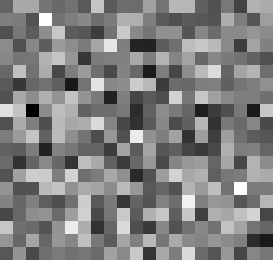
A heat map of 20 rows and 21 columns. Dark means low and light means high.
Neither half mirrors the other. On average the colour sits 50% of the way up the scale. No overall slope runs across the table. The histogram is bell-shaped. Fine speckle covers the field.
